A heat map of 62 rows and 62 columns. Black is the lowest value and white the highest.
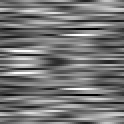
There is no overall slope. The centre is the calmest part. The top and bottom halves mirror each other. Streaks run across, left to right.
